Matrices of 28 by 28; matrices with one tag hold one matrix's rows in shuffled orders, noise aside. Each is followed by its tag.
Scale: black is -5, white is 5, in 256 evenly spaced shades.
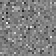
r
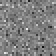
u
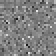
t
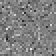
r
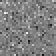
u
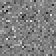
r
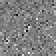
t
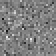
r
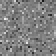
u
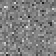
u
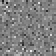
r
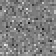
u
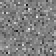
t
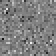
r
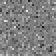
u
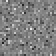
r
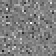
r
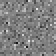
t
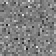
t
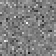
u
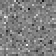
u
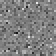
t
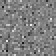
r
